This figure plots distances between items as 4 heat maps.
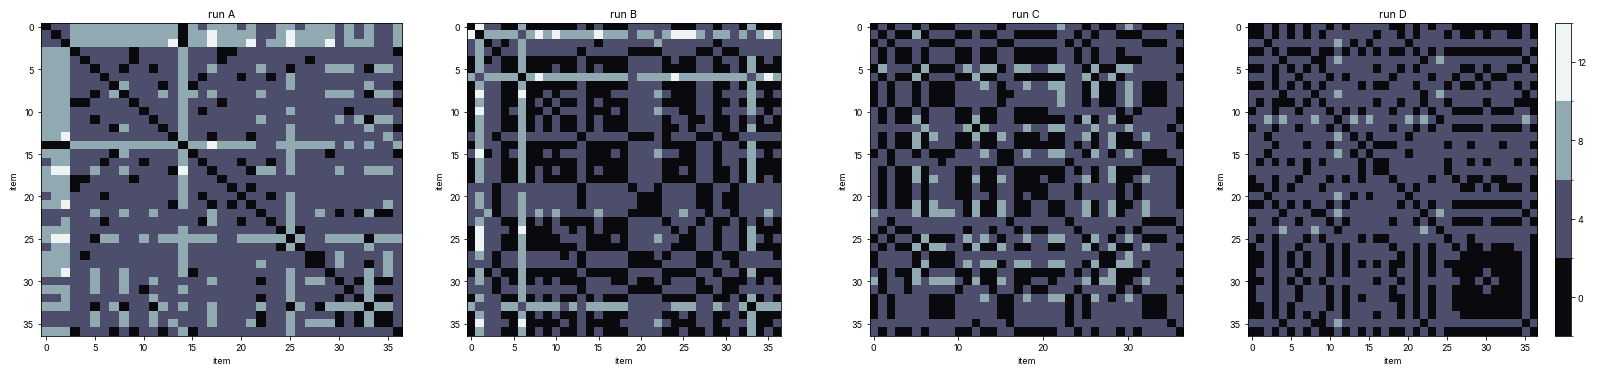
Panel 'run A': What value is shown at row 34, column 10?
4
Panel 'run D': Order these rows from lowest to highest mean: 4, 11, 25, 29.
29, 25, 4, 11
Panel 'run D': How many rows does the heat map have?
37
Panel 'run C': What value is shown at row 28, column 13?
8
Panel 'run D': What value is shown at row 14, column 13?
4
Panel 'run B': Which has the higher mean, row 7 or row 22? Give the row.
22
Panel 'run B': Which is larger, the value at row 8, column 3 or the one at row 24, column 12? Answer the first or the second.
the first
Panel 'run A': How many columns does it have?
37
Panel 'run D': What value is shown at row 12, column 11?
4
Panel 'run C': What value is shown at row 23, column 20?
4
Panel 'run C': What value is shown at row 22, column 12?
8
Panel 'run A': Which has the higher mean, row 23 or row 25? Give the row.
25
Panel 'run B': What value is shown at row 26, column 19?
4
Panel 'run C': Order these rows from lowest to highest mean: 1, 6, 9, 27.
1, 6, 9, 27
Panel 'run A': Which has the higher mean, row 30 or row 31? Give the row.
31
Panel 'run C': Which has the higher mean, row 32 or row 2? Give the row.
32
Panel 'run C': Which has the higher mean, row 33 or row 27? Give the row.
27
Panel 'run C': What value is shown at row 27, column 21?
4
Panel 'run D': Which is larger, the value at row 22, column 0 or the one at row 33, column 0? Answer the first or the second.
the first
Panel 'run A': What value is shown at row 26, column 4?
4
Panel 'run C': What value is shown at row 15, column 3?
4
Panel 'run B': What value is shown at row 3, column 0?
4
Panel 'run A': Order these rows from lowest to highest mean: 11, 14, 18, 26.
18, 26, 11, 14
